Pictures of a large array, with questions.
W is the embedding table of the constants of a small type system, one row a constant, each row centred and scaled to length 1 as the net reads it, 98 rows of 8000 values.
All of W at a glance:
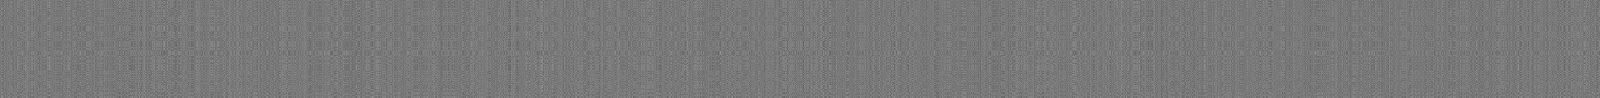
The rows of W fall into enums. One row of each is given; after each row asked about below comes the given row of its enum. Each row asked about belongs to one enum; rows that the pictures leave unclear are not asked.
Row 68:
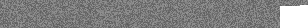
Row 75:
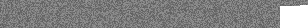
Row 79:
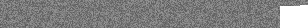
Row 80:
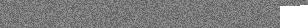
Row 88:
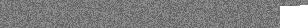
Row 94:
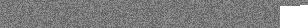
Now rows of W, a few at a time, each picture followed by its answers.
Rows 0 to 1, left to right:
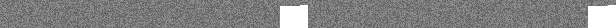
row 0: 94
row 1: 88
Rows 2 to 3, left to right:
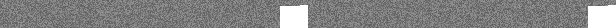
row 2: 68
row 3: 88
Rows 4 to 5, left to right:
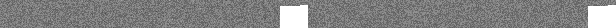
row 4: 94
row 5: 68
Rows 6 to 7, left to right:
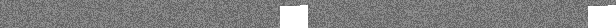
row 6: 88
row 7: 68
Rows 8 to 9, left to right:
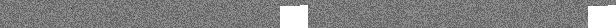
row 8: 80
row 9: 68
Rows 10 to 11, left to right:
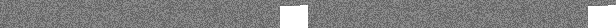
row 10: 75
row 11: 75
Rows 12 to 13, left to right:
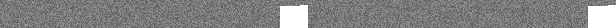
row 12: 80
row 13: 75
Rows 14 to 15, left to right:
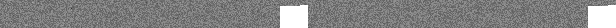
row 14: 80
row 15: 75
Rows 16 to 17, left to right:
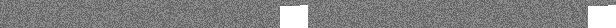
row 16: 75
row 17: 94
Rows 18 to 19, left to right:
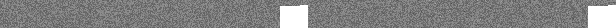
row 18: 68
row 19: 94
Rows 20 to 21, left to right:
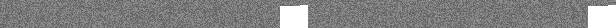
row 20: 75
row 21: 94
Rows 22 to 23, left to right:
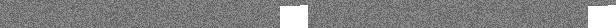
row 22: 80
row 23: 75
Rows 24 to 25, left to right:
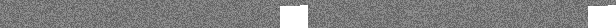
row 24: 80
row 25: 68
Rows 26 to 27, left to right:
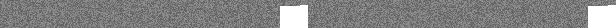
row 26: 88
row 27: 75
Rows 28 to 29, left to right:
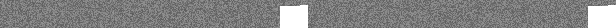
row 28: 88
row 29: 75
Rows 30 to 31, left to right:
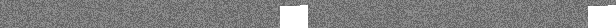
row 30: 88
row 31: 68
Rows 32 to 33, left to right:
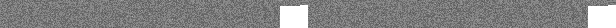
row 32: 94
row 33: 94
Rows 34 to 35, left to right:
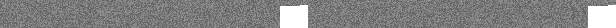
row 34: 68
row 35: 94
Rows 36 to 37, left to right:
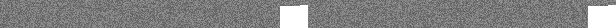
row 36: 75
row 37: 94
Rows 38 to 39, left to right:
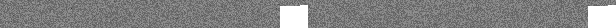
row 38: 80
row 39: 68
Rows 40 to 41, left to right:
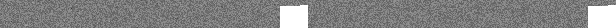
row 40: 80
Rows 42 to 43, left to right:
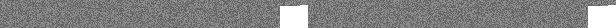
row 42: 88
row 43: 75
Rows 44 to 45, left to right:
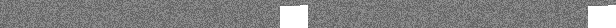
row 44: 75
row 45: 79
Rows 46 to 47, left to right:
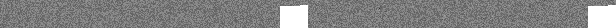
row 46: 75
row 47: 80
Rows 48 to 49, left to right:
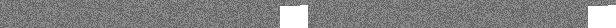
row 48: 88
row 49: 75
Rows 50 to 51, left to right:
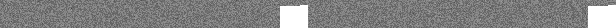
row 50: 80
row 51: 94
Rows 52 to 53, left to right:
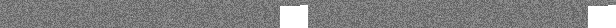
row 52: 94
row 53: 94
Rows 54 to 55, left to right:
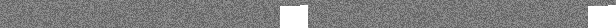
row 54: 94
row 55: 80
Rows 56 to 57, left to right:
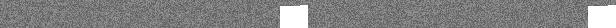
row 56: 79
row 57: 68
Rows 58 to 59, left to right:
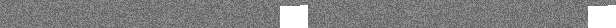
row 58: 94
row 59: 68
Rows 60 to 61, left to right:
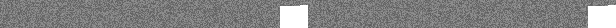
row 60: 75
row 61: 88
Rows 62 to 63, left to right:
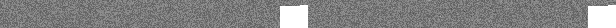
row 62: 68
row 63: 94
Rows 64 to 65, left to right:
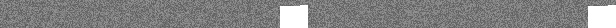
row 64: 79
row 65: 68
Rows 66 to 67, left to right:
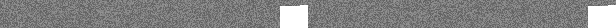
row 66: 68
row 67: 75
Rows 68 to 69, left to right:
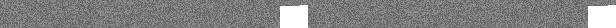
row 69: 68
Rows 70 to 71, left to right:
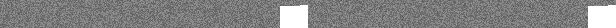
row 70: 75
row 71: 80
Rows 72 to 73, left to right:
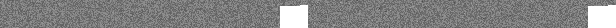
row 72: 88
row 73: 80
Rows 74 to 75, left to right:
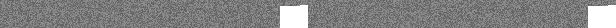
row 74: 88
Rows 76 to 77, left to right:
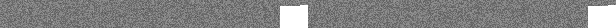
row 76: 94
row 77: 75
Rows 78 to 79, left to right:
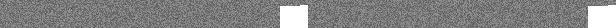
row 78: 80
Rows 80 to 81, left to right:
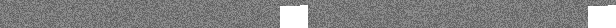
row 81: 68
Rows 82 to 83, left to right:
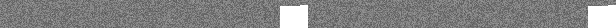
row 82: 94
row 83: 79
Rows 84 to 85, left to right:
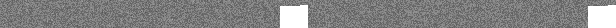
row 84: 94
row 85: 68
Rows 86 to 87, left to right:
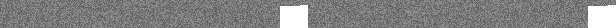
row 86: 75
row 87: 68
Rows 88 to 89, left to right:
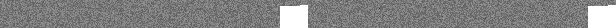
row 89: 80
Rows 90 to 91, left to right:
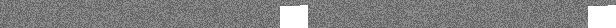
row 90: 75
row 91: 68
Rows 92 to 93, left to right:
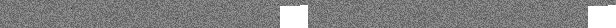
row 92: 80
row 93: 80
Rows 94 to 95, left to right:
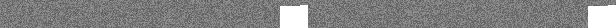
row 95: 68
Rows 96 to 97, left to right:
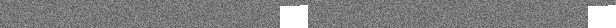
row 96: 80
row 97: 80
